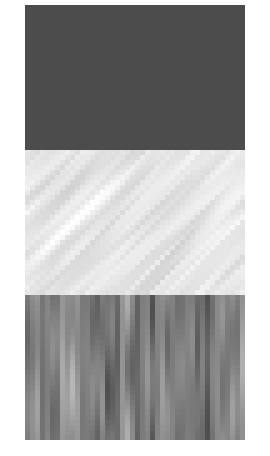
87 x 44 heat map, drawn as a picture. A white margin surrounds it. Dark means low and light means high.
The table splits into 3 rows of 1 panel. Panel 1,1: low, flat. Panel 2,1: very high, slanting up to the right, faint in contrast. Panel 3,1: middling, streaked downward.
